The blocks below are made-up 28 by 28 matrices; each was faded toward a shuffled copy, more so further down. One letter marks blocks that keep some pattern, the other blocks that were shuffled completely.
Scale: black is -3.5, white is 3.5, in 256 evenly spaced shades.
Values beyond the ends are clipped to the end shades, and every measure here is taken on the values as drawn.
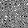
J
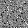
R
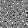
J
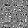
J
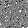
R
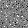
R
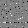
J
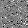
J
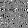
J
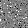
R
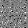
J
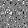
J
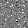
R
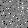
R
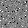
R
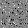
J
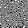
J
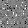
J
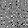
J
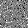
R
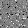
J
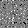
J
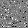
J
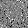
R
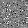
J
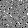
R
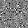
J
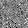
R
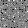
J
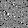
R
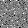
R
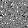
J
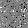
J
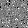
J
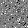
J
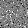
R
